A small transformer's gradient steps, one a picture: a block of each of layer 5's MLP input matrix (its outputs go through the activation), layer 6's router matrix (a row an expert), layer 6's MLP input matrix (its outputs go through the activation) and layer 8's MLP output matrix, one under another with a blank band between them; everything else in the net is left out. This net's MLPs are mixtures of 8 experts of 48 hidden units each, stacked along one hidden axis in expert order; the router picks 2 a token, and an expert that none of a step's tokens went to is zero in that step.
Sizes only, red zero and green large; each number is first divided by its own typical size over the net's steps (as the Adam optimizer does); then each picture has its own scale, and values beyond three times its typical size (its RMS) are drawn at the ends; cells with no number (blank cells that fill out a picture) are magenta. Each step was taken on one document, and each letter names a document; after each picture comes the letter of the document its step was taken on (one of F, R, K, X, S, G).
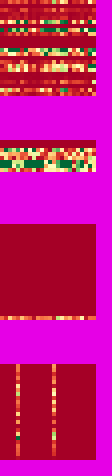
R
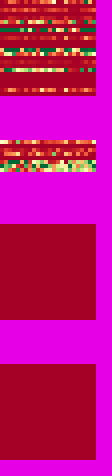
R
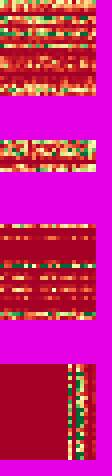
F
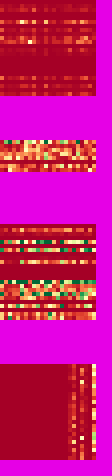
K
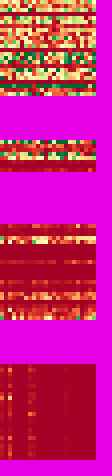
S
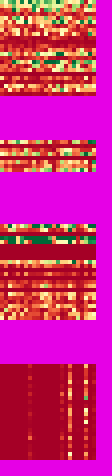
F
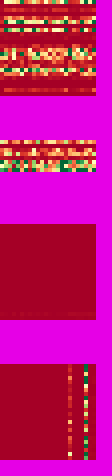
R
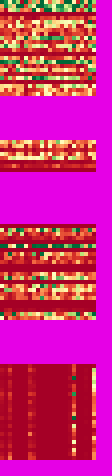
S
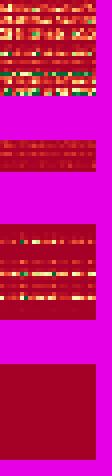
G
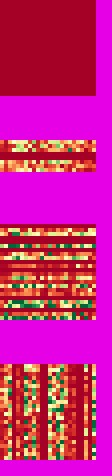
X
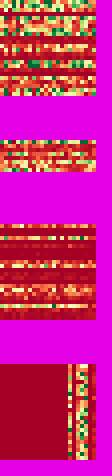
F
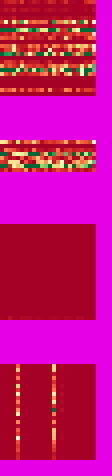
R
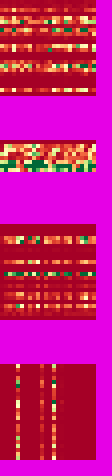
R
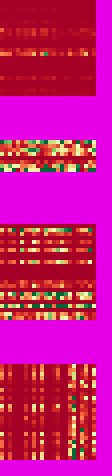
K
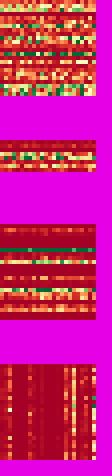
S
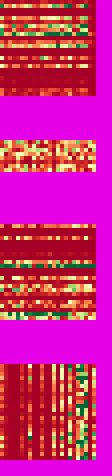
F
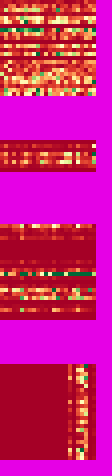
G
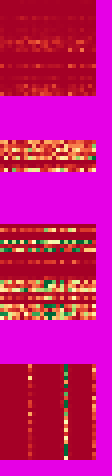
K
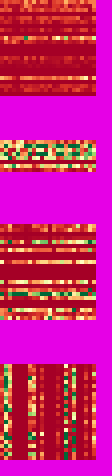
S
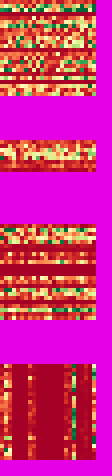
S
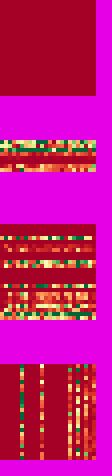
F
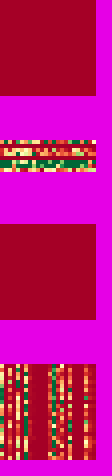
X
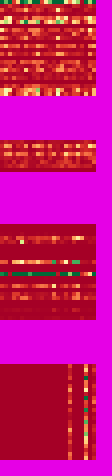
G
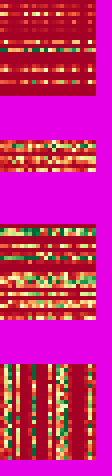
X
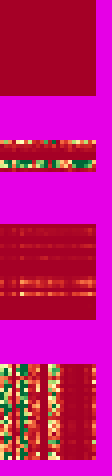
X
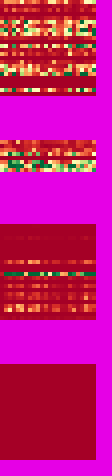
R
